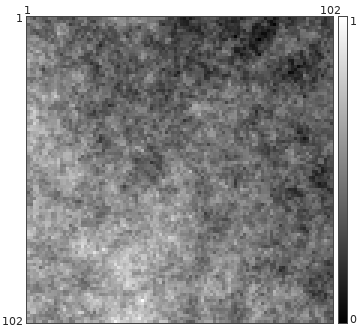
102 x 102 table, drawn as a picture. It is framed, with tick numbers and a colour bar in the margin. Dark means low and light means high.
Slope: up to the bottom left. Stripes: none. Grain: blotchy. Ninth with the highest average: bottom left. Ninth with the lowest average: top right. Mirror symmetry: none.
